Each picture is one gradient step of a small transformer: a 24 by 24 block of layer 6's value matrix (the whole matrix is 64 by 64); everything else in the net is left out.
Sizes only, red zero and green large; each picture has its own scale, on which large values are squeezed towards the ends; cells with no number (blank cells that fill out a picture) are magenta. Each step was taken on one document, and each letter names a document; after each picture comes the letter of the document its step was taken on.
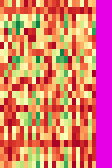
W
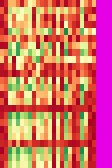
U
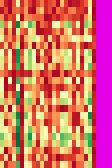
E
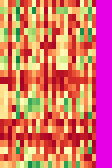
W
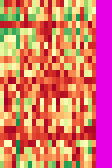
E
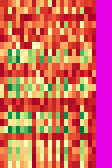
U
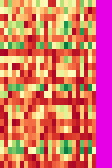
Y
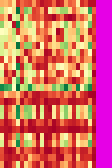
E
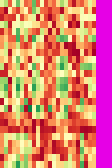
W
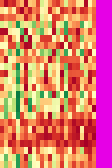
U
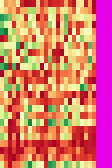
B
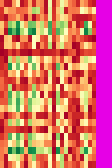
U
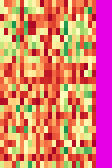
E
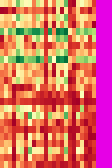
W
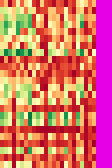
B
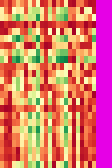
W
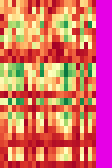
Y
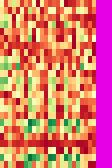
B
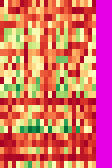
W
